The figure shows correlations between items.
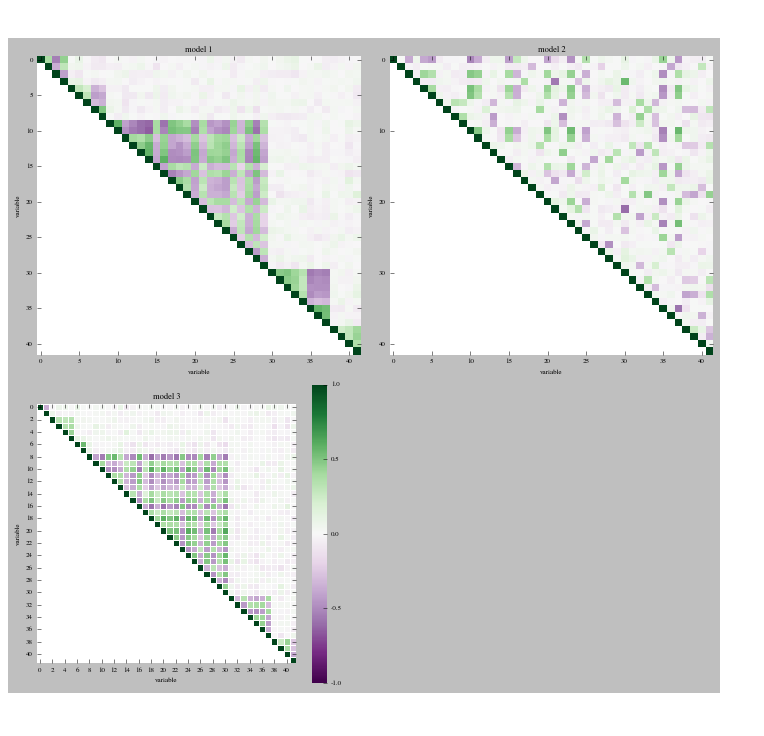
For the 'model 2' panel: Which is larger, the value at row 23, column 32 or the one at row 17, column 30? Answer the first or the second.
the second
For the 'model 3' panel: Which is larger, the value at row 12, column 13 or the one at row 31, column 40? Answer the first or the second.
the first
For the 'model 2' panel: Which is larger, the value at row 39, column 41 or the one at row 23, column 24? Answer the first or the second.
the second
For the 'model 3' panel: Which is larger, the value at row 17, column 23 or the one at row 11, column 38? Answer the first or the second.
the second
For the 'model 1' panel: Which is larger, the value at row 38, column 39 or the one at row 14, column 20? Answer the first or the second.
the second
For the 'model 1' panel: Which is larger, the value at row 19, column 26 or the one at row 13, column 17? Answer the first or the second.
the first
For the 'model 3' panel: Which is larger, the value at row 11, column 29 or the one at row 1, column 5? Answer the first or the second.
the second
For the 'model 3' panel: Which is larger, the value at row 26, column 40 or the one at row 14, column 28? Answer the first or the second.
the first
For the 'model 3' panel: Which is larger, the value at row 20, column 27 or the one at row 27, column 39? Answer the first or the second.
the first
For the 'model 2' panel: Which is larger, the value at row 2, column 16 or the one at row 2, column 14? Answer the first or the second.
the second
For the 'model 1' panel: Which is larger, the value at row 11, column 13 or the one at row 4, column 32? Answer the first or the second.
the first
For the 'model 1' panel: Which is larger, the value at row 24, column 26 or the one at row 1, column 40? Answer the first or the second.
the first
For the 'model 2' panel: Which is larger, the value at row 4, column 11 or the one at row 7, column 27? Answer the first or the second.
the first
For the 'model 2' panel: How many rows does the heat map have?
42
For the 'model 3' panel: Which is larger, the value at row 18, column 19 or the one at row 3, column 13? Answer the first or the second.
the first
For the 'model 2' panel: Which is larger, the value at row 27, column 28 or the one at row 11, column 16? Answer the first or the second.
the first
